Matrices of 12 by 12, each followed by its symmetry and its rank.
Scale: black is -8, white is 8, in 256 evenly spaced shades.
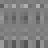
neither, rank one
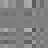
neither, rank one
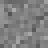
antisymmetric, full rank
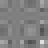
symmetric, rank one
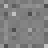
symmetric, rank two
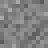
symmetric, full rank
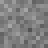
symmetric, full rank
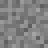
symmetric, full rank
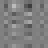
neither, rank one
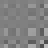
symmetric, rank one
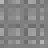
symmetric, rank two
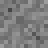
symmetric, full rank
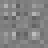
symmetric, rank two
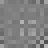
symmetric, rank two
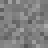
antisymmetric, full rank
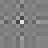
symmetric, rank one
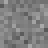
antisymmetric, full rank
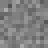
antisymmetric, full rank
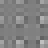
symmetric, rank one
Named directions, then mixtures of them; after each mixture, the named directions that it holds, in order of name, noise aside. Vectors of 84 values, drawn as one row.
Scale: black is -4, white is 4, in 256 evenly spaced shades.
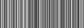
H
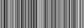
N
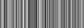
H, N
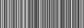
H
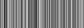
H, N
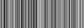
N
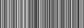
H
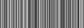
H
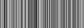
H, N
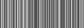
H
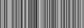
H, N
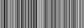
N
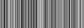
N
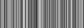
H, N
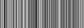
H, N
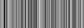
H, N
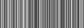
H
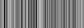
H, N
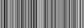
N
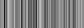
H, N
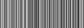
H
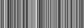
H, N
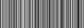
H, N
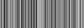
N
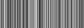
H, N
